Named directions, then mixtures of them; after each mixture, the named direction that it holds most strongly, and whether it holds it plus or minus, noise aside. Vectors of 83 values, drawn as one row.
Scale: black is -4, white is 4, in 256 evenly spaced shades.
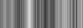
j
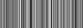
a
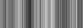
j, minus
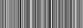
a, minus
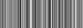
a, minus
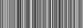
a, minus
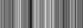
j, minus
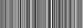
a, minus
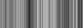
j, minus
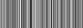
a, plus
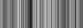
j, minus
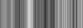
j, plus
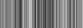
j, plus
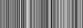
a, plus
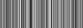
a, plus
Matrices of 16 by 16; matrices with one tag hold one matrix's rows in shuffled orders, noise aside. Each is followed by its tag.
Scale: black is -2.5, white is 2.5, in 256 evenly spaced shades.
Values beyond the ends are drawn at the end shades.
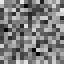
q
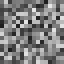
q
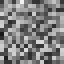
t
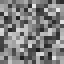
t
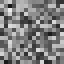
t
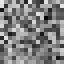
t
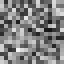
t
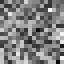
t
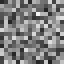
q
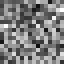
q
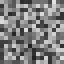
q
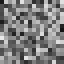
q
